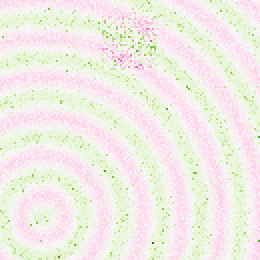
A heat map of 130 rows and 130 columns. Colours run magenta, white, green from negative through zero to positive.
Rings spread out from the bottom left. No row or column stands out. An odd patch, rougher than its surroundings, sits in the top middle. Neither half mirrors the other. The top middle is the roughest part.
